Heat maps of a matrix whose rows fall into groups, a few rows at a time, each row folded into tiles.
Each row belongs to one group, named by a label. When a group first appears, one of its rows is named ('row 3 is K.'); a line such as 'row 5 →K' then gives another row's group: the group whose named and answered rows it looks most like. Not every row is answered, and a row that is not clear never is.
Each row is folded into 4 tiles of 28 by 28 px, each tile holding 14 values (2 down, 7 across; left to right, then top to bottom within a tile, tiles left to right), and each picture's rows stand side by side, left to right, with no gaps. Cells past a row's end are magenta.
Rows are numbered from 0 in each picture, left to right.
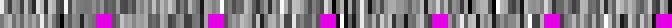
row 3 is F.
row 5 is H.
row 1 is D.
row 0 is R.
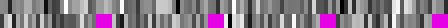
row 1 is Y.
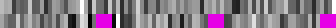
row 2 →D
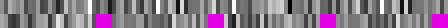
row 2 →Y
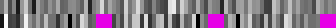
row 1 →H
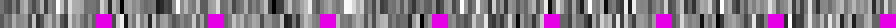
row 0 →H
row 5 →R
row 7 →F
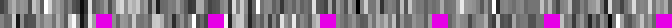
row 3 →R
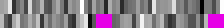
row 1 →D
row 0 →Y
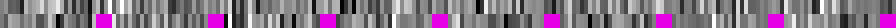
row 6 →R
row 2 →F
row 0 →D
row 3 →H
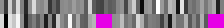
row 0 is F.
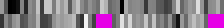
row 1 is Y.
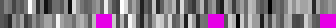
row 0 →R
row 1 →H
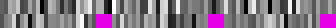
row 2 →R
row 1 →R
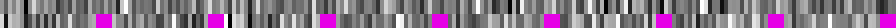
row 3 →Y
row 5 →R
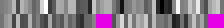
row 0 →D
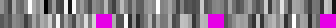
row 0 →R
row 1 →Y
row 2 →H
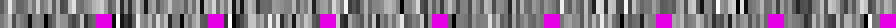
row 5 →R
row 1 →F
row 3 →Y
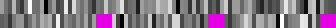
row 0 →R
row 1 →Y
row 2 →H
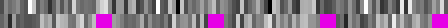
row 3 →R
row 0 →R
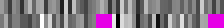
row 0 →R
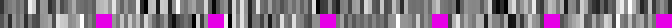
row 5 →H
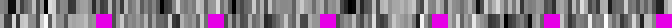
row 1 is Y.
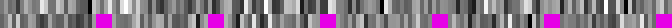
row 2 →D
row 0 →D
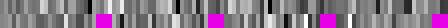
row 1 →Y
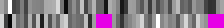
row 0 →Y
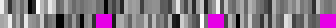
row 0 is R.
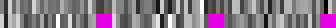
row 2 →R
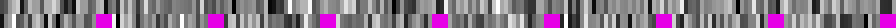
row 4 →Y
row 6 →Y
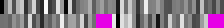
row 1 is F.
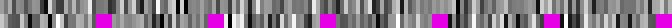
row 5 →F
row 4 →F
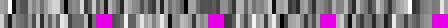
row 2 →D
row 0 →Y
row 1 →D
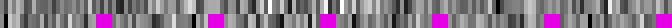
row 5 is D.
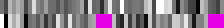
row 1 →Y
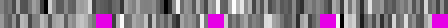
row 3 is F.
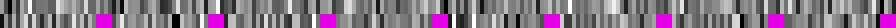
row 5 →Y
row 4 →F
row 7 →H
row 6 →Y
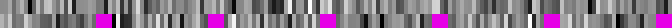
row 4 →H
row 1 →F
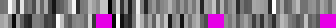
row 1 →F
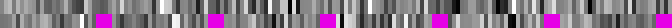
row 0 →H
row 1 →Y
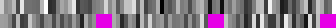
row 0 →D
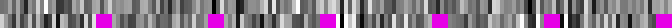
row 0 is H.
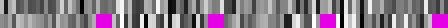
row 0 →H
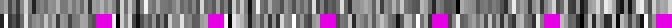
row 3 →H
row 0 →F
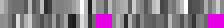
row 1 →D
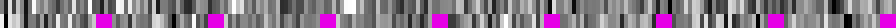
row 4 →R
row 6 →H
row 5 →H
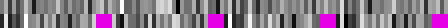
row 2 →F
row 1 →Y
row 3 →F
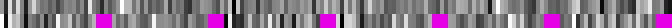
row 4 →Y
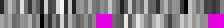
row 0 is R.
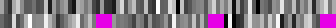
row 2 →F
